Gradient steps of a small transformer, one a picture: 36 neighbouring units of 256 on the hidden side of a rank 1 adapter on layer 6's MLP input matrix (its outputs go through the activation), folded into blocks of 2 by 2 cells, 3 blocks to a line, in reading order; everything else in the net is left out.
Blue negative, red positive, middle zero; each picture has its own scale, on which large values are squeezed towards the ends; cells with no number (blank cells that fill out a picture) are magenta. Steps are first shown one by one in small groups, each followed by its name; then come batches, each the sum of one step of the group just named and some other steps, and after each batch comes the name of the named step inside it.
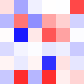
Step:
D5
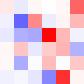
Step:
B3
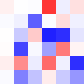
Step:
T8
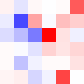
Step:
B3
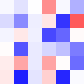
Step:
T8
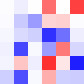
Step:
T8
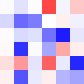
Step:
T8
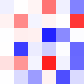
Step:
T8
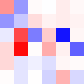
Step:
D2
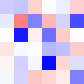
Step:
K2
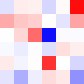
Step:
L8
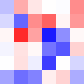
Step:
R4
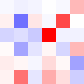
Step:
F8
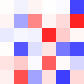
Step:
F8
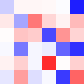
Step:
R4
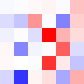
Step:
F8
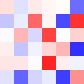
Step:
D2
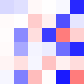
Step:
K2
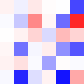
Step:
L8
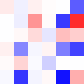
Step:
L8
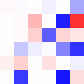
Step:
L8
